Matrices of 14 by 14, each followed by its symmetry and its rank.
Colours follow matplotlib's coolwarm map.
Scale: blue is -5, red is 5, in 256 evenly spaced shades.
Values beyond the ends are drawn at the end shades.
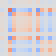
symmetric, rank one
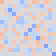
symmetric, full rank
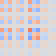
symmetric, rank one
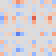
antisymmetric, rank two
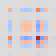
symmetric, rank one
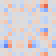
antisymmetric, rank two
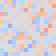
antisymmetric, full rank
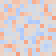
symmetric, full rank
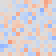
antisymmetric, full rank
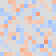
antisymmetric, full rank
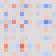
antisymmetric, rank two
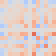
symmetric, rank two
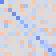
symmetric, full rank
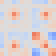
symmetric, rank two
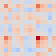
symmetric, rank two
